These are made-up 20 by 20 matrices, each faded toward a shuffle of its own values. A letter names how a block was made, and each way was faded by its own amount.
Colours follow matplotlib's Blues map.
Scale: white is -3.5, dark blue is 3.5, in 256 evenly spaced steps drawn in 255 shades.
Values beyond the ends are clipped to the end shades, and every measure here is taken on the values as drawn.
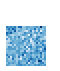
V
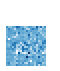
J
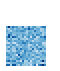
J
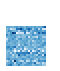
J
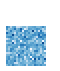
V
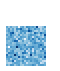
V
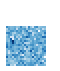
V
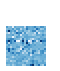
J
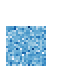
V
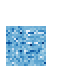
J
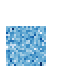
V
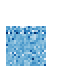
J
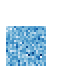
V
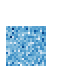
V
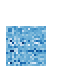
J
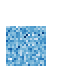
V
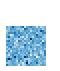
V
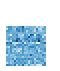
J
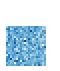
V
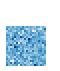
V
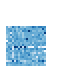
J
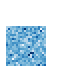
V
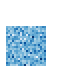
V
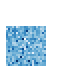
V
